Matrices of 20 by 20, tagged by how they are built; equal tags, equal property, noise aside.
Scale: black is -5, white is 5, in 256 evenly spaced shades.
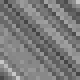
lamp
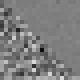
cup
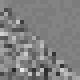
cup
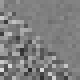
cup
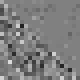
cup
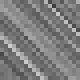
lamp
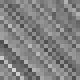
lamp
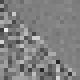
cup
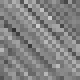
lamp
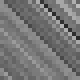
lamp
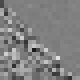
cup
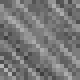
lamp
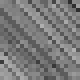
lamp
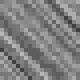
lamp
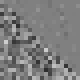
cup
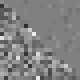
cup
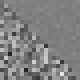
cup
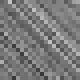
lamp
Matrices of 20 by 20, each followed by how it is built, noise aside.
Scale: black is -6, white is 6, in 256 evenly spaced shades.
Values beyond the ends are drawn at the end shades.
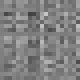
low rank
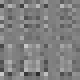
low rank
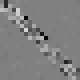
banded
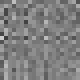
low rank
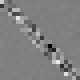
banded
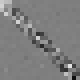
banded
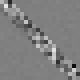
banded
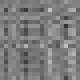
low rank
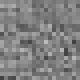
low rank
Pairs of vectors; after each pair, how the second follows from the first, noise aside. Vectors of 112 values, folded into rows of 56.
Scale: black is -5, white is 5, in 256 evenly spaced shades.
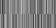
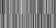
copied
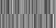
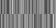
copied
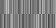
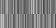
wrapped around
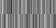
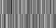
copied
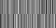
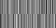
copied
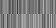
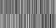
wrapped around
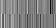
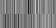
wrapped around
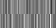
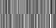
copied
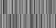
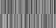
wrapped around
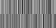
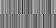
copied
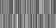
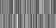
copied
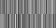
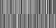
wrapped around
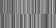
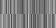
wrapped around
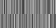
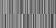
wrapped around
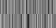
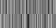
copied
